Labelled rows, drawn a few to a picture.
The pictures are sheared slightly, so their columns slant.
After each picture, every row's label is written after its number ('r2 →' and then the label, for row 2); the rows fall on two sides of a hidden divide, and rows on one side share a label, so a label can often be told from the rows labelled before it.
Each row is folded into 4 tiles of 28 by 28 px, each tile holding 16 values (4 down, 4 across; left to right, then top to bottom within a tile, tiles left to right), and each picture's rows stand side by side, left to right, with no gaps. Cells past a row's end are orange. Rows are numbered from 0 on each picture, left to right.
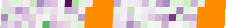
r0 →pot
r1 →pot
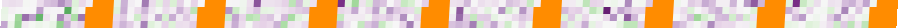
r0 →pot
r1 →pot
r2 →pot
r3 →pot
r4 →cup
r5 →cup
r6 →pot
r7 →pot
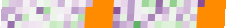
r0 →pot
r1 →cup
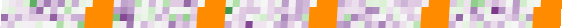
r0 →pot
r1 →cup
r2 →pot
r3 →pot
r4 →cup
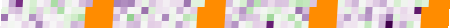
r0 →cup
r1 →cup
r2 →pot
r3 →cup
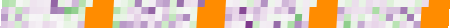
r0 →pot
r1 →pot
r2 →cup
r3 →cup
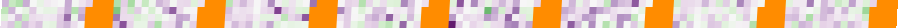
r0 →pot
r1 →pot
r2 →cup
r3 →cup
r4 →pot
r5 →pot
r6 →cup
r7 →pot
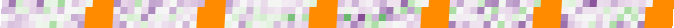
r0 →pot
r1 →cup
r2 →pot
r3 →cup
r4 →pot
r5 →pot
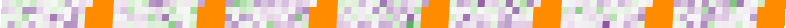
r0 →pot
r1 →pot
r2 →pot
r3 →pot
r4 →pot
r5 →pot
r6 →cup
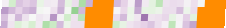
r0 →pot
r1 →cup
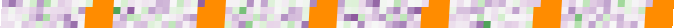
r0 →cup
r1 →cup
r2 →pot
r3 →pot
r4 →pot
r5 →cup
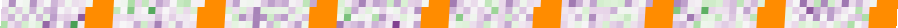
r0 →cup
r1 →pot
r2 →pot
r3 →pot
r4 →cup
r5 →cup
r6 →pot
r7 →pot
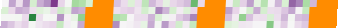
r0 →pot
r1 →cup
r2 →cup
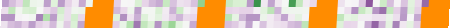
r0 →cup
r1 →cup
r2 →pot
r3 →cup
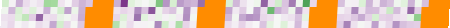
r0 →cup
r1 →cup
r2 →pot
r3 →pot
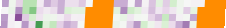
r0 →pot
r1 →pot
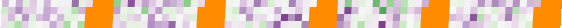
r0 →cup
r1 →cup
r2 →cup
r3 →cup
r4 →pot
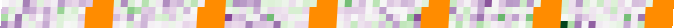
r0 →pot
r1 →pot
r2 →cup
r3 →cup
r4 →pot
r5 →cup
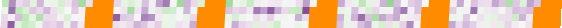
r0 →pot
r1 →pot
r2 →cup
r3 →pot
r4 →pot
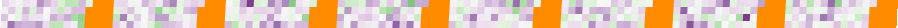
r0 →pot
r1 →pot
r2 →pot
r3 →pot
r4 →pot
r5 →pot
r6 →pot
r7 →cup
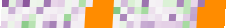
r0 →pot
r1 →cup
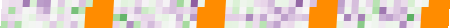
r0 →pot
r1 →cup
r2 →cup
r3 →cup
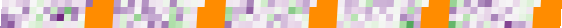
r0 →pot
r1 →cup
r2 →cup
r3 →cup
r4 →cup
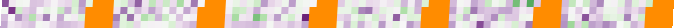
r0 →pot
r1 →pot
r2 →pot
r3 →pot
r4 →pot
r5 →cup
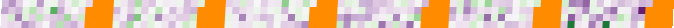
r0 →pot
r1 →pot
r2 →pot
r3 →pot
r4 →cup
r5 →cup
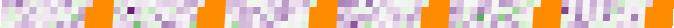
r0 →cup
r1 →cup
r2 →cup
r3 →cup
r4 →pot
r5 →pot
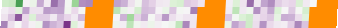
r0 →pot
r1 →cup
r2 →pot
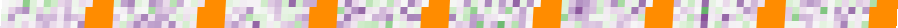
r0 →cup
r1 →cup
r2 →pot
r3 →cup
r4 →cup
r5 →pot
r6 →cup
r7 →cup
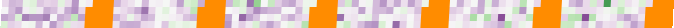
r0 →cup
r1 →cup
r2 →pot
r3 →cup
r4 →pot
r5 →cup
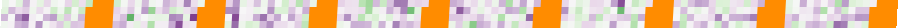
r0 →pot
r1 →cup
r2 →cup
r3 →cup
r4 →cup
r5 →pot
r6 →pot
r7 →cup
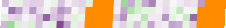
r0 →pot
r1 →cup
